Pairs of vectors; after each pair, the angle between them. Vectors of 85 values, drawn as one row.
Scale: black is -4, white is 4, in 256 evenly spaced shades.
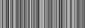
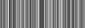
nearly opposite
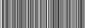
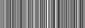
partly aligned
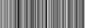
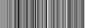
nearly parallel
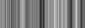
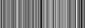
partly aligned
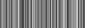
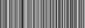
partly aligned
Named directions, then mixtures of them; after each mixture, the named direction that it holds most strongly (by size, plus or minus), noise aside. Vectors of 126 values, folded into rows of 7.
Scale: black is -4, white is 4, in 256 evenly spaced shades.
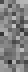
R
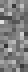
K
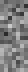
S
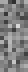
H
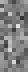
H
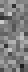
K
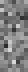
H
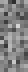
H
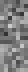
S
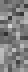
S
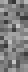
H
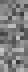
S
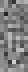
H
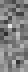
S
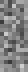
K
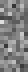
K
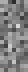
H
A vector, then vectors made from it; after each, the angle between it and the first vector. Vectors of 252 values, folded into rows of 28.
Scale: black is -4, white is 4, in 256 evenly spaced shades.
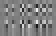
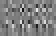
nearly parallel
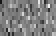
orthogonal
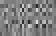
nearly parallel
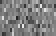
partly aligned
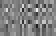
nearly parallel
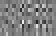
nearly opposite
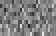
partly opposed
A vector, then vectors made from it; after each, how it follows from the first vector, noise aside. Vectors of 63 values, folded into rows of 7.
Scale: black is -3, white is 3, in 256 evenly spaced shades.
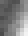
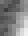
copied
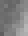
shrunk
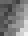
copied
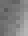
shrunk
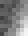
copied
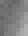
shrunk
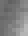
shrunk
